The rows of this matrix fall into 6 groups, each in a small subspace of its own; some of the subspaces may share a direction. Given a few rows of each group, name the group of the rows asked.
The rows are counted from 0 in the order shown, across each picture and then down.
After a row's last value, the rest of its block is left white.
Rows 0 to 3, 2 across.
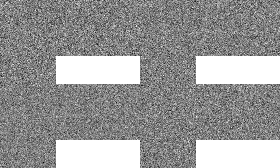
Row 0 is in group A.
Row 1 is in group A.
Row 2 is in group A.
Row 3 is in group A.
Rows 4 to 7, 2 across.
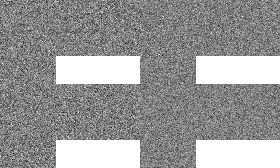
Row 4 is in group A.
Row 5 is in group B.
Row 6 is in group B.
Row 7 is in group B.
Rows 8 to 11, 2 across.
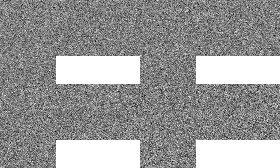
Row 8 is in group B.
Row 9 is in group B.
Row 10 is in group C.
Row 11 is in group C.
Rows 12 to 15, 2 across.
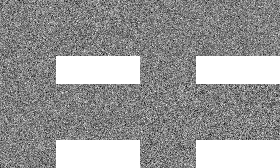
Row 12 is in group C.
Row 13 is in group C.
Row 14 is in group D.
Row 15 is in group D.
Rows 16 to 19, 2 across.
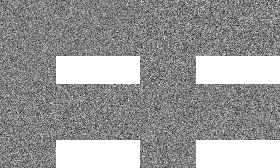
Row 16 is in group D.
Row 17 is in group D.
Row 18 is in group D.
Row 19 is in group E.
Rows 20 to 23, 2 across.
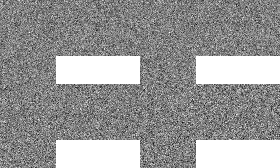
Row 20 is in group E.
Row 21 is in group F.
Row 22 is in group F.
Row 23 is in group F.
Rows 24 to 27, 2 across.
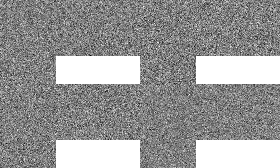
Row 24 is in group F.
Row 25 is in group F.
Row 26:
F
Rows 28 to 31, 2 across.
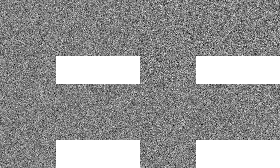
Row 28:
C
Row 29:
C
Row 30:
D
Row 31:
C
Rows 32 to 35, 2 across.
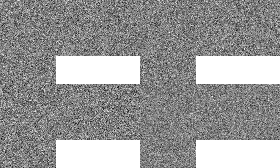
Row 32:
C
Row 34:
D
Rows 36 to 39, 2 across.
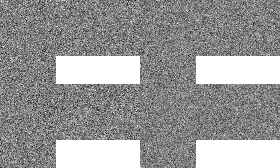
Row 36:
D
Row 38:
E
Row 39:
C
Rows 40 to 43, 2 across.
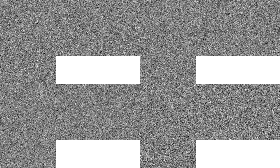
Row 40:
B
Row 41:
A
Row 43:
F
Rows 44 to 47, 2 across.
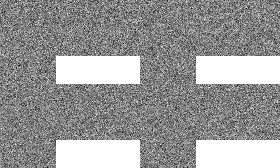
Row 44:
C
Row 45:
A
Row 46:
E
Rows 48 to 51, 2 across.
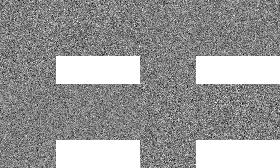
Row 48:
E
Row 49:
C
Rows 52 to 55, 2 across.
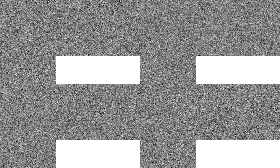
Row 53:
F
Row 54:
B
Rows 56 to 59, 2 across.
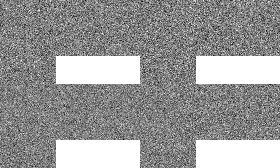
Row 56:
D
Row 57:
A
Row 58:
F
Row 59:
D
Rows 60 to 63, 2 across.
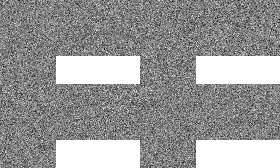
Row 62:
D
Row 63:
F
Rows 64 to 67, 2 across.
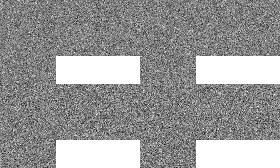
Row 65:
D
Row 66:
E
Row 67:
F
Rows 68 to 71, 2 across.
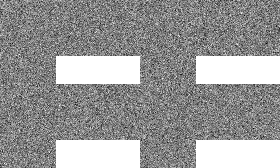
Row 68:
B
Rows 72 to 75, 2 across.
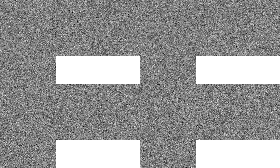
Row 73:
E
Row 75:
C
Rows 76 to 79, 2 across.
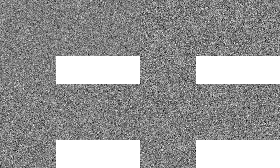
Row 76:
A
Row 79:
D
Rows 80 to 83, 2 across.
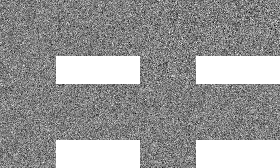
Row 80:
F
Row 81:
C
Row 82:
F
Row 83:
F
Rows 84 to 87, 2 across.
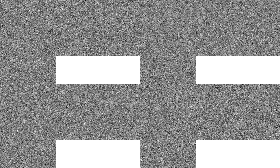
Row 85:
F
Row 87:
A
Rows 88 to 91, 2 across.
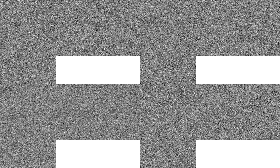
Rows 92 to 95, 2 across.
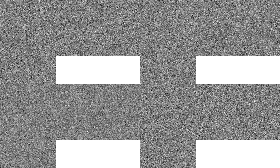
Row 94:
D
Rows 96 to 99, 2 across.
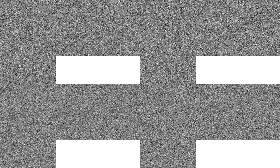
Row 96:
A
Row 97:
D
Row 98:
F
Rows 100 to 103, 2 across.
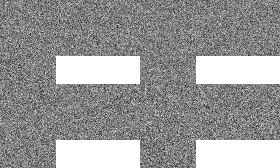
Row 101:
D
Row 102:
D
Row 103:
F
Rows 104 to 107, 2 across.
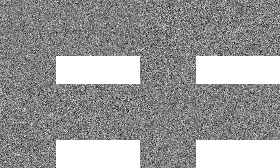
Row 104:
F
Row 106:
D
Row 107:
C
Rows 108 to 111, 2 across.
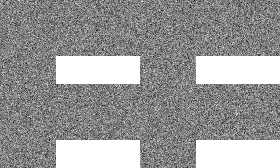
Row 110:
A
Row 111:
E
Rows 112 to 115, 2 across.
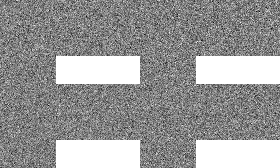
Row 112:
B
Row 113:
C
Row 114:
F
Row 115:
A
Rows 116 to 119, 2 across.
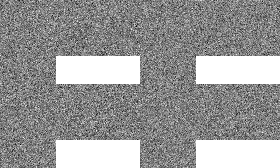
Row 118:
E
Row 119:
E
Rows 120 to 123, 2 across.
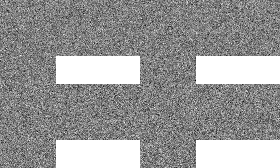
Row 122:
A
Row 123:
F
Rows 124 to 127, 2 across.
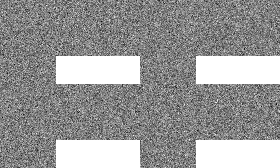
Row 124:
C
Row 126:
B
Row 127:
A
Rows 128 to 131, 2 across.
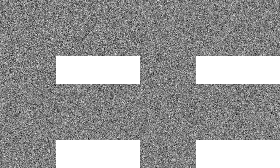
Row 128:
C
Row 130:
A
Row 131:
C
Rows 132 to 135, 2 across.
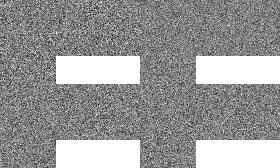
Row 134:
E
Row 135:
C
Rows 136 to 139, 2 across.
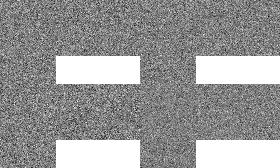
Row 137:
D
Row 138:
E
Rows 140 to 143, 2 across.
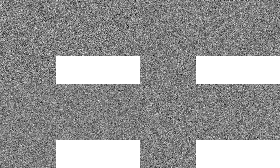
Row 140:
D
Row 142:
C
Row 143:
A
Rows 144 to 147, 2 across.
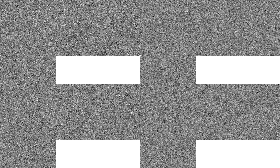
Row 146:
C
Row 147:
D
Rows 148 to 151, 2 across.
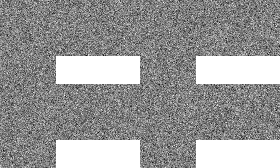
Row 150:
C
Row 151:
E
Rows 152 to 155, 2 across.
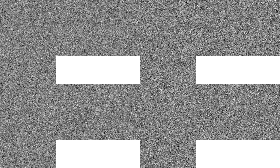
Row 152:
C
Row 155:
C
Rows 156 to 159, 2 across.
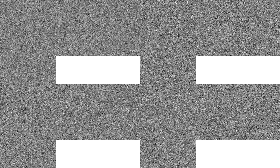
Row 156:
A
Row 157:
A
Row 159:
E
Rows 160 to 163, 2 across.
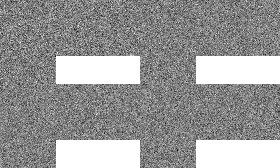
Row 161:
C
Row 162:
E
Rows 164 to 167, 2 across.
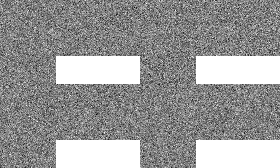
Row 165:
F
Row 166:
A
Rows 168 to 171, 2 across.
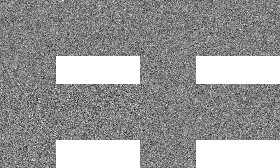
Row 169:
B
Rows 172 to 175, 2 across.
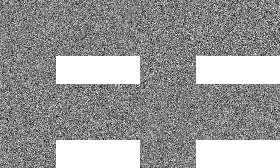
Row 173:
C
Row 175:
A
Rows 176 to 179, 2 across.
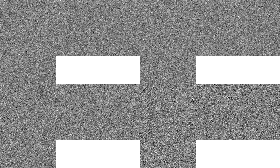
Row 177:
C
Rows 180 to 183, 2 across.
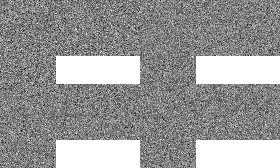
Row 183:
D
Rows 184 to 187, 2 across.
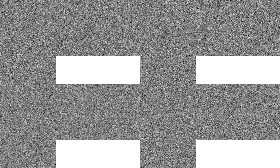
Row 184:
C
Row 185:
A
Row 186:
B
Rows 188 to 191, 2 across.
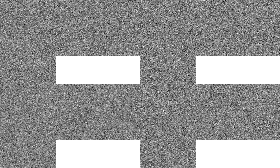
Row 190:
E
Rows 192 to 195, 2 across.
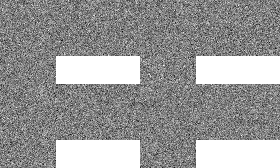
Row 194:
D
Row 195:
F
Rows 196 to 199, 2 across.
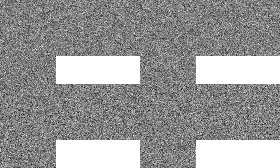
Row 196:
B
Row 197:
D
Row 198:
B
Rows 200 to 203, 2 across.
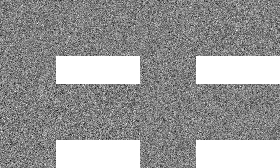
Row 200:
B
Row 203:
D
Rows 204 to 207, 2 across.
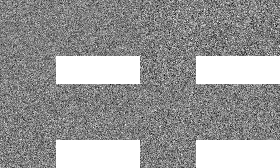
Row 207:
B
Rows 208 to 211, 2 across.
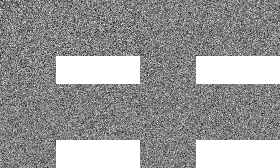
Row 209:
C
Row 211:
C
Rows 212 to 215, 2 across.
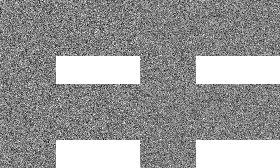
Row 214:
A
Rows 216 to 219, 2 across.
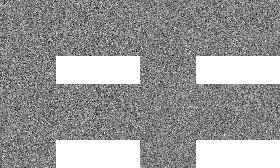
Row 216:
F
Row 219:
C
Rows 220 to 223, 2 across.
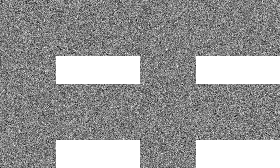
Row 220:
A
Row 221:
B
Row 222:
F
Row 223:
B
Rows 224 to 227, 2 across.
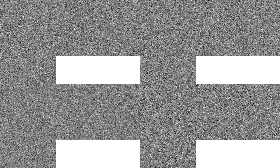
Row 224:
B
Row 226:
C
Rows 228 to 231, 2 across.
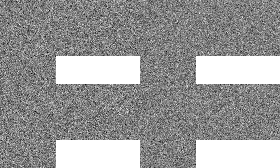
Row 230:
D
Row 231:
A
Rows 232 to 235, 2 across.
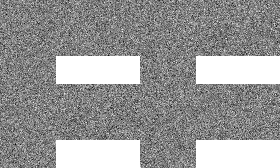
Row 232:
C
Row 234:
E
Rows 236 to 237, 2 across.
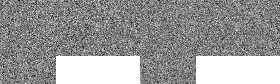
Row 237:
E
